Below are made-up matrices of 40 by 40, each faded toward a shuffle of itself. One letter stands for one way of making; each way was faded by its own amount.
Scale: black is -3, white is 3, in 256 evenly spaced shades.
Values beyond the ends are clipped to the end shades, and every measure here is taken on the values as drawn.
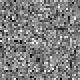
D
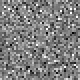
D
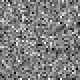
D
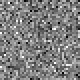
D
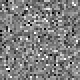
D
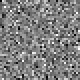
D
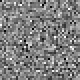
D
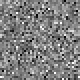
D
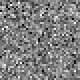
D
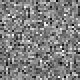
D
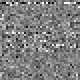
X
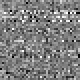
X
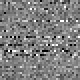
X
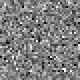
D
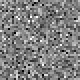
D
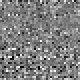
X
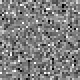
D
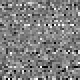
X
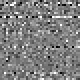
X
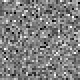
D
